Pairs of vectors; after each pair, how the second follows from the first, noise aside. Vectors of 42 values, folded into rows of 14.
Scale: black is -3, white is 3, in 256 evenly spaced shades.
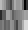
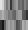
reversed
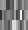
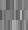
shrunk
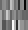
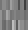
shrunk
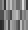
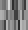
wrapped around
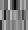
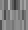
shrunk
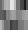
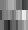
wrapped around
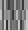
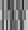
copied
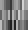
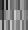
wrapped around
